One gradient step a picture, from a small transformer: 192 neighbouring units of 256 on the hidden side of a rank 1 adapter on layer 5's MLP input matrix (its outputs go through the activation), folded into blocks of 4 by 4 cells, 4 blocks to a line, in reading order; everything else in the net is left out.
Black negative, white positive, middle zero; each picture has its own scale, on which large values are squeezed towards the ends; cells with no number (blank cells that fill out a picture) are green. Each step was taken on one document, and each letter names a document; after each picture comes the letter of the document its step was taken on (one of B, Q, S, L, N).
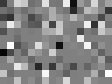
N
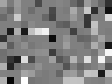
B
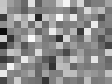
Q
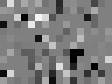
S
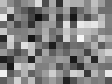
Q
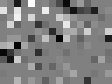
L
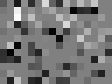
L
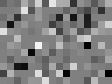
N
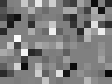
N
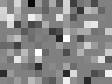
L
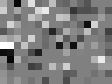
L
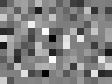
B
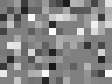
N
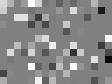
S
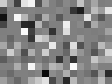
S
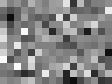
Q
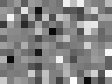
Q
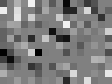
L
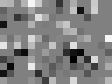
S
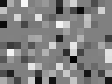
S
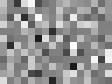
S
